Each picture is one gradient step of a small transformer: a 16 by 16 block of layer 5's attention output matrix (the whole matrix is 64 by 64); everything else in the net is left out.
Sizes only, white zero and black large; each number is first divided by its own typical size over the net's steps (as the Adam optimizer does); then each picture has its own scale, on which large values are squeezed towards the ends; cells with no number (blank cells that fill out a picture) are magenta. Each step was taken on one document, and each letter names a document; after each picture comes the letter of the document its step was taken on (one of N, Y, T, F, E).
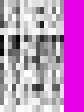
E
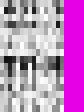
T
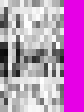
E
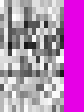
T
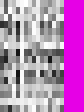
E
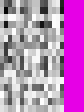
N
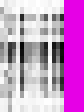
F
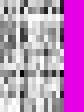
N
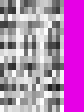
T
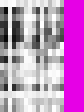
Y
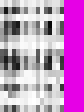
Y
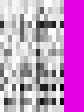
N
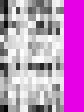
E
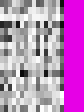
N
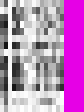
Y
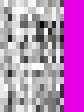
N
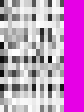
E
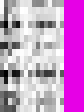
E
